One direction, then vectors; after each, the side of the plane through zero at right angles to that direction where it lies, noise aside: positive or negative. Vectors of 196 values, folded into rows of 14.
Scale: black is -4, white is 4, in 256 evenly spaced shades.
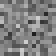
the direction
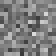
negative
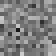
positive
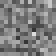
negative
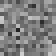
positive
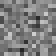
negative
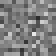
negative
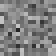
positive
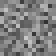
positive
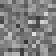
negative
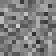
positive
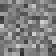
negative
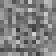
negative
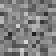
positive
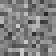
positive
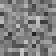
positive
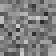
positive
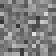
negative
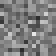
negative
